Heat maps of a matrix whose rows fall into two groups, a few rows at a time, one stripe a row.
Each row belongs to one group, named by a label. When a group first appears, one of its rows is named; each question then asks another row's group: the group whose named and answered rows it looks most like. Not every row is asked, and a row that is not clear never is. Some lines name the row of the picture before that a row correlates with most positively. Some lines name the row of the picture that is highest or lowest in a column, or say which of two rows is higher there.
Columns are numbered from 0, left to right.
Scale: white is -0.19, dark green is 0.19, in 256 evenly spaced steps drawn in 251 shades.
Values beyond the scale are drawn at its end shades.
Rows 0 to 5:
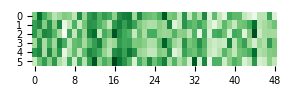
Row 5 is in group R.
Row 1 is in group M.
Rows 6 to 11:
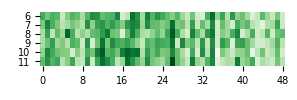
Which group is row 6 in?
R
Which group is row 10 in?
R
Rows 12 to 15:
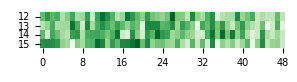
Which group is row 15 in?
R
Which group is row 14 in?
R
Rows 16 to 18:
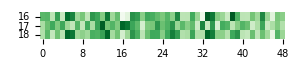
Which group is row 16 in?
M
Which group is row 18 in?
M
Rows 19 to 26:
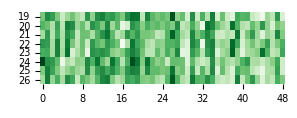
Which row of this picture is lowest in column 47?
23
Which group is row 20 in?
M
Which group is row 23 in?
M
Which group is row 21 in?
M
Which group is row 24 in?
R
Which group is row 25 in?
R
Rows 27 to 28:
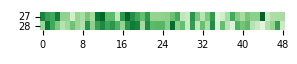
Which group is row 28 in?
R
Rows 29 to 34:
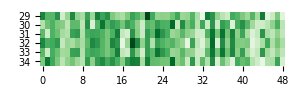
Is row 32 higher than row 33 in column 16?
No
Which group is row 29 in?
M
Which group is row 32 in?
R
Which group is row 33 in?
R
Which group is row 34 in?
R
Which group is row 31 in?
R
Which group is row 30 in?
R
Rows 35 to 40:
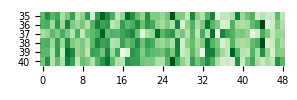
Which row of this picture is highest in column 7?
37
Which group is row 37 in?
R
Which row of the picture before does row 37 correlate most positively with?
30
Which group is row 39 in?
M
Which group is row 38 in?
M
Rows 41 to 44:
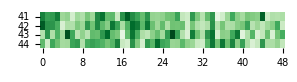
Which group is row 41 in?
M
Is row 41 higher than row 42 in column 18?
No
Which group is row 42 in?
R
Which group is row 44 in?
R
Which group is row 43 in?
M
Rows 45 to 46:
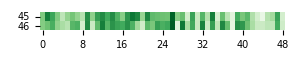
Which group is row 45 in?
R
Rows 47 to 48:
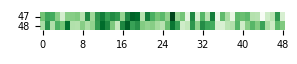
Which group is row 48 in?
M
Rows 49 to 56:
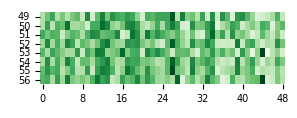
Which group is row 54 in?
M
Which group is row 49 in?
R
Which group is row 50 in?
M
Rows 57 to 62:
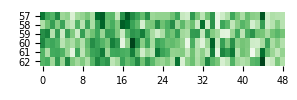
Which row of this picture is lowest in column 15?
57
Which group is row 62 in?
M
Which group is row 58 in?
R
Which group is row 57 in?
M
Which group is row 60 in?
R
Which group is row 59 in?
M
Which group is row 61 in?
R
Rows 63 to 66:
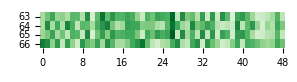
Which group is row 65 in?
R
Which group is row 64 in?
M
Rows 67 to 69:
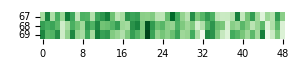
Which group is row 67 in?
M
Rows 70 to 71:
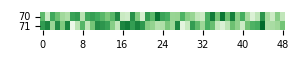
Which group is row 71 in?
M
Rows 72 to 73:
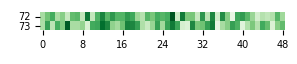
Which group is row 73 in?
M
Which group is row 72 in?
R
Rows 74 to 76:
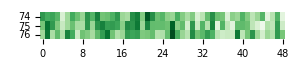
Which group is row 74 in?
R
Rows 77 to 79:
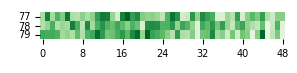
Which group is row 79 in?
R
